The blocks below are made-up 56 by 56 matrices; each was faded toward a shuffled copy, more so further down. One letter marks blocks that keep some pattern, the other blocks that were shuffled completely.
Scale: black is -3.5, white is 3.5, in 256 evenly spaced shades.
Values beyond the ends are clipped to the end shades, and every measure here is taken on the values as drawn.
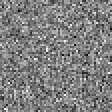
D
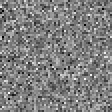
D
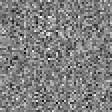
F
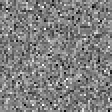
D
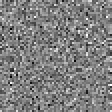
F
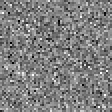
D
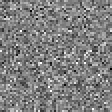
F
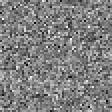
D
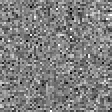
F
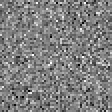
F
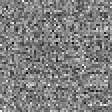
F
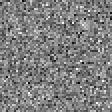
D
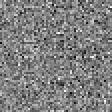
F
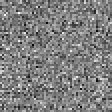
F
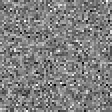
F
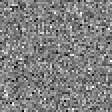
D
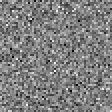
D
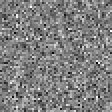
F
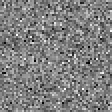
D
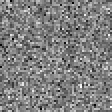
D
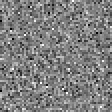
D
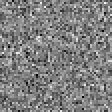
F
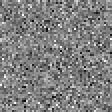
D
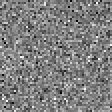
D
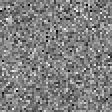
D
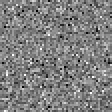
D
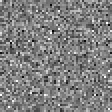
F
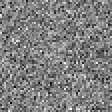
F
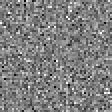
D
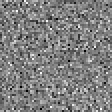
F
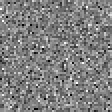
D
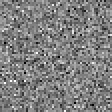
F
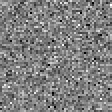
F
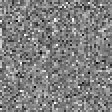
F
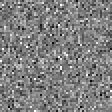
F
